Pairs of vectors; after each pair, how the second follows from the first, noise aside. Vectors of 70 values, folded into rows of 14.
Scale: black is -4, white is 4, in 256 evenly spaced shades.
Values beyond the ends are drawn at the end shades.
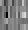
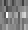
sign-scrambled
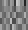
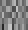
reversed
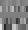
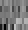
sign-scrambled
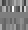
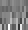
wrapped around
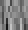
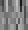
reversed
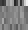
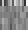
sign-scrambled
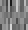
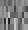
wrapped around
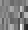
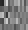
reversed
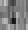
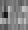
wrapped around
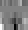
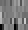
sign-scrambled
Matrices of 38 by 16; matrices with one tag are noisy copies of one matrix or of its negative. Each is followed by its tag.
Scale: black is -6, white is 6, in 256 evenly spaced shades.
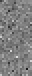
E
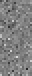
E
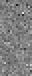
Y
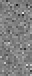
Y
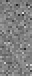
Y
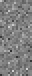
E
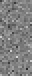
E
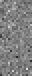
E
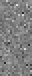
Y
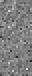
E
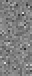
Y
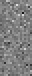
Y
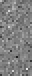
E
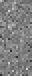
E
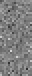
E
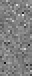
Y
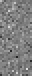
E
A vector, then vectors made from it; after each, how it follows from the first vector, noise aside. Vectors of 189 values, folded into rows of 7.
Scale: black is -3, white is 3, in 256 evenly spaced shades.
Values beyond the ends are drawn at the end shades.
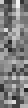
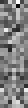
sign-scrambled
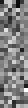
sign-scrambled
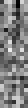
negated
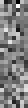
sign-scrambled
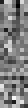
negated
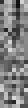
negated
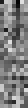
negated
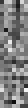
negated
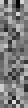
sign-scrambled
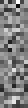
sign-scrambled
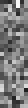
sign-scrambled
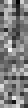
negated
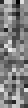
negated
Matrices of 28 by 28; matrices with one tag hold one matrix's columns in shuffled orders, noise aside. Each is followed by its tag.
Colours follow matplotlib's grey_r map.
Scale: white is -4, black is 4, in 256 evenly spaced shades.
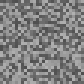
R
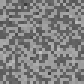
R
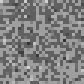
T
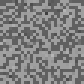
R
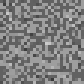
R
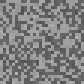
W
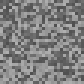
T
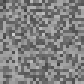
R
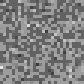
T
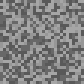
W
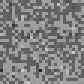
T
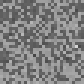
T
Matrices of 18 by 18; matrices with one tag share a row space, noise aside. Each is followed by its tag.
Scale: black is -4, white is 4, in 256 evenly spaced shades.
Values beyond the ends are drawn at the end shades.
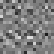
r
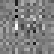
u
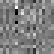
u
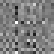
u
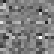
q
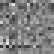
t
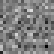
r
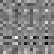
r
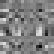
q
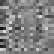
q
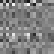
t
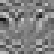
q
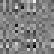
u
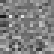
q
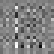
u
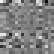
q
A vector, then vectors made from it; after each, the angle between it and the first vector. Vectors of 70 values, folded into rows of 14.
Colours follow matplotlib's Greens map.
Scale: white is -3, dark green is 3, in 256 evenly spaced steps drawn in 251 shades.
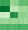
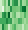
partly opposed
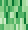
orthogonal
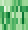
partly opposed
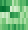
nearly parallel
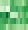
nearly opposite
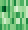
partly aligned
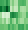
nearly parallel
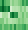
nearly parallel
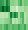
nearly parallel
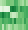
nearly opposite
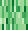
orthogonal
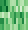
partly aligned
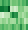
nearly parallel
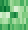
nearly parallel
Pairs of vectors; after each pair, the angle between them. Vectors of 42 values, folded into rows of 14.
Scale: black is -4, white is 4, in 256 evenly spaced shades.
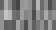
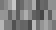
orthogonal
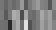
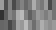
partly aligned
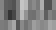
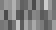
partly opposed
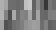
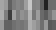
nearly parallel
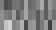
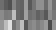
nearly parallel
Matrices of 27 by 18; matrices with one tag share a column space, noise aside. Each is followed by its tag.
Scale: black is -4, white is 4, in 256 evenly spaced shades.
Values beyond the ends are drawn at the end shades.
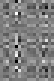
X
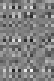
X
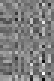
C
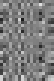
C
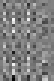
C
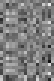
C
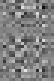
X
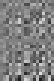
C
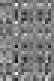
C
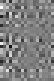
X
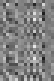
C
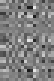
X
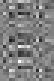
X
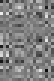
X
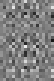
X
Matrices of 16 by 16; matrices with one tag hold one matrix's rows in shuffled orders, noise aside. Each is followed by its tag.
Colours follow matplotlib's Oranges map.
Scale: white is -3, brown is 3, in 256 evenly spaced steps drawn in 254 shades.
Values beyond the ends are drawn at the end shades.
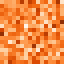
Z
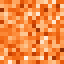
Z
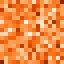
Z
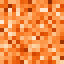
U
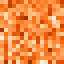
U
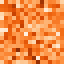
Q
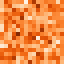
Q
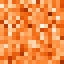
U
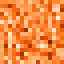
U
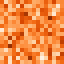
U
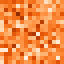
Q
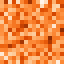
U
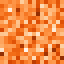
Z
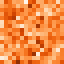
Q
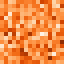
U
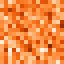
U
